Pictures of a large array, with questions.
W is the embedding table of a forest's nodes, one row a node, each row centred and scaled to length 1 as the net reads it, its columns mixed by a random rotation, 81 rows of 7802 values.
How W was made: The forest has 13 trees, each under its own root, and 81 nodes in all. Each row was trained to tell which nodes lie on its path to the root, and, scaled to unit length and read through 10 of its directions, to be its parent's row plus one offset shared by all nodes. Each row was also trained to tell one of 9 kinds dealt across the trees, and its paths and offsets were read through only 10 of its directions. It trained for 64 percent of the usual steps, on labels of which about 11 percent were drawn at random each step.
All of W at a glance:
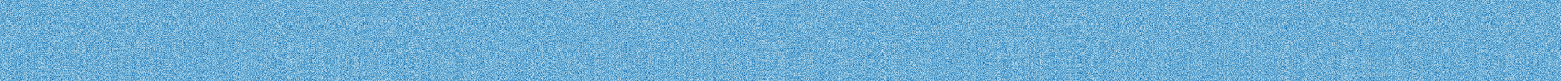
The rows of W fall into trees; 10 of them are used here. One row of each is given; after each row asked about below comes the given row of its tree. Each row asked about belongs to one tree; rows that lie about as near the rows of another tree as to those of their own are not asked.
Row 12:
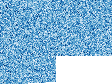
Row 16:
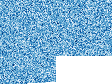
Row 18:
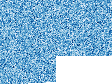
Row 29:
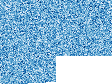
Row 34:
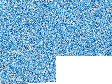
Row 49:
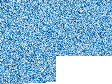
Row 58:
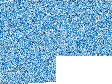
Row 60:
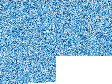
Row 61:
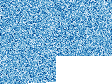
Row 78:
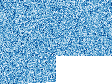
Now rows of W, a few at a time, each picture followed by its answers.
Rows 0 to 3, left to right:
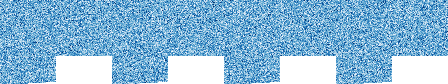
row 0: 58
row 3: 18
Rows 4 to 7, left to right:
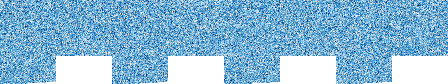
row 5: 78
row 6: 12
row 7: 58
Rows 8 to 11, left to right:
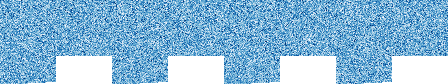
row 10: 12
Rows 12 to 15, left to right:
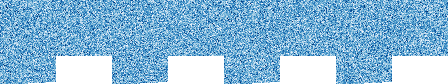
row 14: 12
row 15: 12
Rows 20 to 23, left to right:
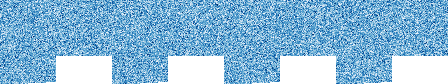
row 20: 18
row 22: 12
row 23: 60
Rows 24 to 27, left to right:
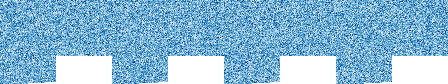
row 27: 34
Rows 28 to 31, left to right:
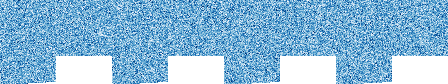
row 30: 12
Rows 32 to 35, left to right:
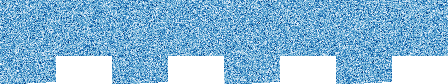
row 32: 34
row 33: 49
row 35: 18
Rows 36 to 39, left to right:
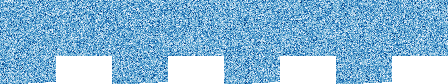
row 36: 58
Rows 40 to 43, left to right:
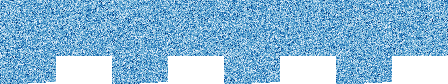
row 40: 18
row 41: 34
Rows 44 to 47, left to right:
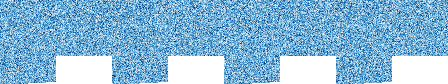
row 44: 58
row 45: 49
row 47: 49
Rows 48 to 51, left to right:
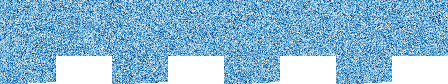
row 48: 12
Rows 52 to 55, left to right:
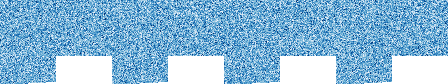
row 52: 12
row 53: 34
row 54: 12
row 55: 58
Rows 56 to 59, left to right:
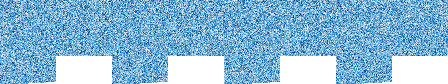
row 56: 78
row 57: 58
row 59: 18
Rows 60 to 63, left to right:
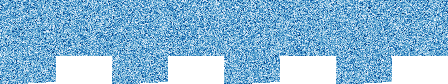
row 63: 58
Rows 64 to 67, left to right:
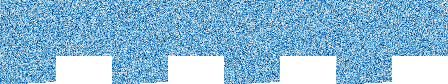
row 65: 60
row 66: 18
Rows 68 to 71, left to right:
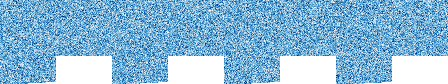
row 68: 58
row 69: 18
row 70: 16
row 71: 49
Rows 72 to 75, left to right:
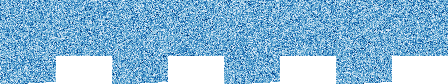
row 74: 18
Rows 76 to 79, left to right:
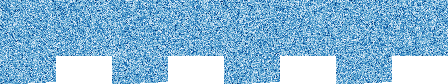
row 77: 78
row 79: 58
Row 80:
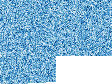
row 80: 18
